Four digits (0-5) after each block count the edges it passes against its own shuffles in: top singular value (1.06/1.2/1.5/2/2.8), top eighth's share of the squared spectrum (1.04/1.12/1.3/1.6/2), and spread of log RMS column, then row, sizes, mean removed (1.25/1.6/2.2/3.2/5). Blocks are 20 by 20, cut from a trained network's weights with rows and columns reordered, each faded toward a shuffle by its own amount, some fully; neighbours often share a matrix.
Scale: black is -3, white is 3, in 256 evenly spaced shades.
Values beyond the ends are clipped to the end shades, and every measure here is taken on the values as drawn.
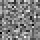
0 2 0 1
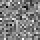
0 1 0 1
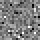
0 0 0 0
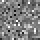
0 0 0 0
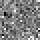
0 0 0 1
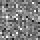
0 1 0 0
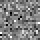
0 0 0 0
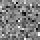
0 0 1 0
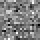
2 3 2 0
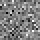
0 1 0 0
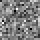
1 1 0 0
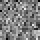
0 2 2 0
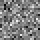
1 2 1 0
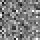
2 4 2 0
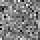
1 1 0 0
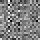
3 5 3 0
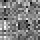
3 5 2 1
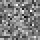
2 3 1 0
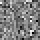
2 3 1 0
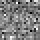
1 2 1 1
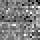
2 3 2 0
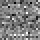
1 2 1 0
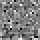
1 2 0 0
